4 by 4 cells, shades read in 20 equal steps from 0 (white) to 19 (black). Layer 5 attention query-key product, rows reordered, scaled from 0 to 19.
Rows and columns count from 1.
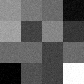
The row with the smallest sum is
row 2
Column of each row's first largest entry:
4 4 3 1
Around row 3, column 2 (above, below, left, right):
14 13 11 14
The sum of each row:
47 45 47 46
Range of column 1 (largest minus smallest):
12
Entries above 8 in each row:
3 3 4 3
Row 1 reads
8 10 11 18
